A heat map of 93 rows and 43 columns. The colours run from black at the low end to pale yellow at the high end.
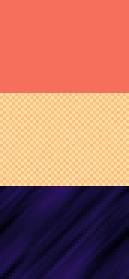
It is made of 3 by 1 panels. Panel 1,1: high, flat. Panel 2,1: very high, checkered, faint in contrast. Panel 3,1: very low, slanting up to the right, faint in contrast.
